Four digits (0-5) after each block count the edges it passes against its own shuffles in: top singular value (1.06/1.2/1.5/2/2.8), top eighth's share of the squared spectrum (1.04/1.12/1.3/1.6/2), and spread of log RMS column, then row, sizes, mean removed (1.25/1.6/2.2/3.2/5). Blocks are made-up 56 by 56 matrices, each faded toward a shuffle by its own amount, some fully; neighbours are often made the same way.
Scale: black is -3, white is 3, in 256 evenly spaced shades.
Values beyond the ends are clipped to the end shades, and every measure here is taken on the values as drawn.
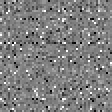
4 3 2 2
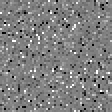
0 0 0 0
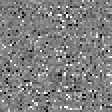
3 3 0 2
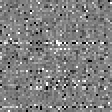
4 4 2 2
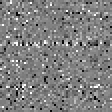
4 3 1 2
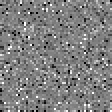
3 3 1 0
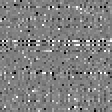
4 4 1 3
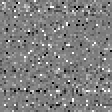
3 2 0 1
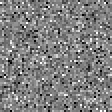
0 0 0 0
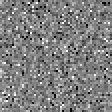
2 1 0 0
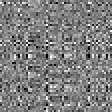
4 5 3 3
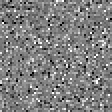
1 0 0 0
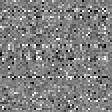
4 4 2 3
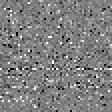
3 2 0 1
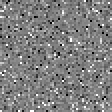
1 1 0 0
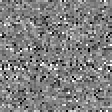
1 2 0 3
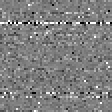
3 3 0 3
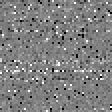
2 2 0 1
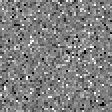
0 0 0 0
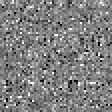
3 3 2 2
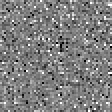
2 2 1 1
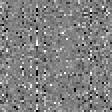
3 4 3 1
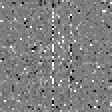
3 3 1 0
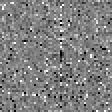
2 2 1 0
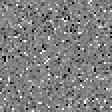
1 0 0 0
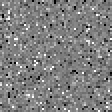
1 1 0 0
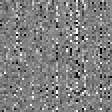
3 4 3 1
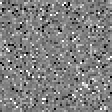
1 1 0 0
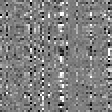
4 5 4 2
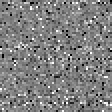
1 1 0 1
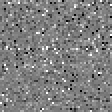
1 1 0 0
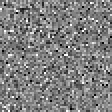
0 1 0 1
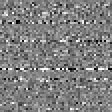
2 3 0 4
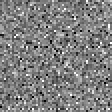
0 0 0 1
